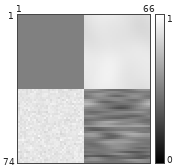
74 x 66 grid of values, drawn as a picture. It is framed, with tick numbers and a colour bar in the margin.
The table splits into 2 rows of 2 panels. Panel 1,1: middling, flat. Panel 1,2: very high, smooth, faint in contrast. Panel 2,1: very high, fine-grained, faint in contrast. Panel 2,2: middling, streaked across.
